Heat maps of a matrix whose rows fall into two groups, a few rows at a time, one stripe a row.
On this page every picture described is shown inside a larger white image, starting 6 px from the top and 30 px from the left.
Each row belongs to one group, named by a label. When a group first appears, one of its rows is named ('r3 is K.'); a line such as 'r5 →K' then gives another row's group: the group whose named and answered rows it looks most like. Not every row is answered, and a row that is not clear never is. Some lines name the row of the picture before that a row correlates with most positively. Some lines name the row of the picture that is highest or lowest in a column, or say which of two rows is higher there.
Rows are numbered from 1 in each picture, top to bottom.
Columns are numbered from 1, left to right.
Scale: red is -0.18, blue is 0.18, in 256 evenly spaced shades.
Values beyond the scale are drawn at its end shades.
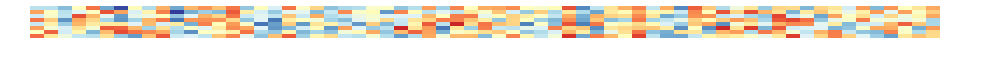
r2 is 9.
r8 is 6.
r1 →6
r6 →9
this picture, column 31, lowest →5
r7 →9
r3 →6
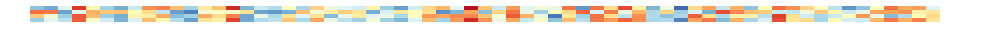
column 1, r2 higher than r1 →No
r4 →6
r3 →6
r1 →6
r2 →9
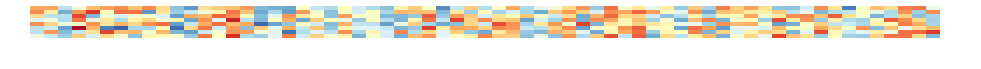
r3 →6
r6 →6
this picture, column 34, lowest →5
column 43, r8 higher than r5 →Yes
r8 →6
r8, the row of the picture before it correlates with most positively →4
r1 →9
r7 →9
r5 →9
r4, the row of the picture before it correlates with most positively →4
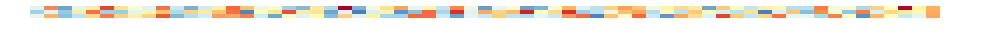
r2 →6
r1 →9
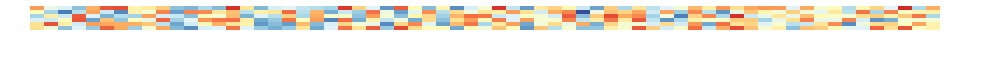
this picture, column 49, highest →5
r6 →9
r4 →6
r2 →6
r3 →6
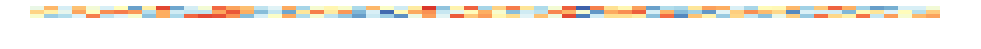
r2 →9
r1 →6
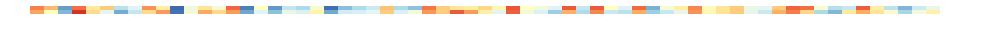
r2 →6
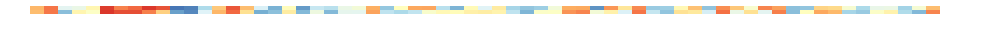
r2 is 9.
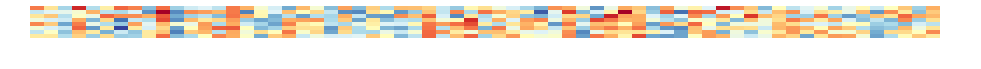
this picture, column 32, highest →2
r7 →6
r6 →6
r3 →9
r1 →9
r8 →6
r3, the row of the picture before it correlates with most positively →1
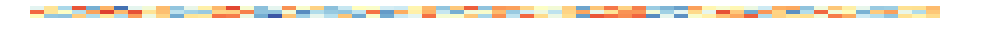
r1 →6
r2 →9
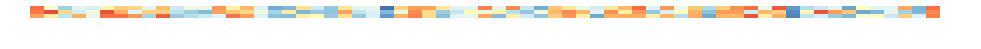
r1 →9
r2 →9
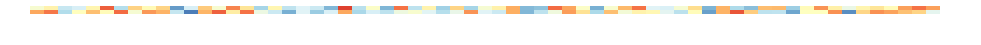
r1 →9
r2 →9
